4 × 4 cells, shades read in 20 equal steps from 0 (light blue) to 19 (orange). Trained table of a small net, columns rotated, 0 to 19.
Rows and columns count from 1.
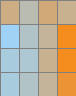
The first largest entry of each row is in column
3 4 4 4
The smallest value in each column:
0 3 8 9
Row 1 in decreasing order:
11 10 9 6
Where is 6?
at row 1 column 2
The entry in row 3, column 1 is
2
